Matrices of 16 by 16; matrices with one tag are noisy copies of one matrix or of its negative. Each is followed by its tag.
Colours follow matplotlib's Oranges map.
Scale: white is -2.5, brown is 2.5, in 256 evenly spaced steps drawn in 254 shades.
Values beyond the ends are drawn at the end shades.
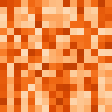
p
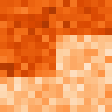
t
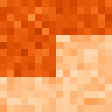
t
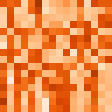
p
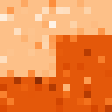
t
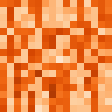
p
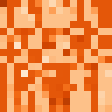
p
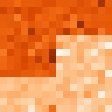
t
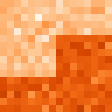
t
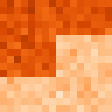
t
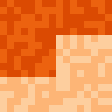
t
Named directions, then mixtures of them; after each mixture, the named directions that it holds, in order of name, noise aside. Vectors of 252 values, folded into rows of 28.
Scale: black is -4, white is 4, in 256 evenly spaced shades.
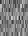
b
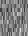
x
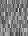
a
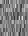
b, x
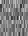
b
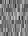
b, x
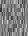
b, x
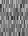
b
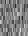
b, x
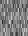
a, b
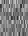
b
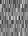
b
